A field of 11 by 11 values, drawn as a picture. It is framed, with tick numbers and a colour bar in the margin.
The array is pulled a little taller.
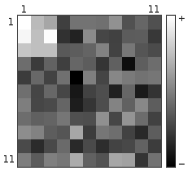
Ninth with the highest average: top left. Odd patch: higher, in the top left. Mirror symmetry: none. Ninth with the lowest average: centre. Odd rows or columns: none. Stripes: none.
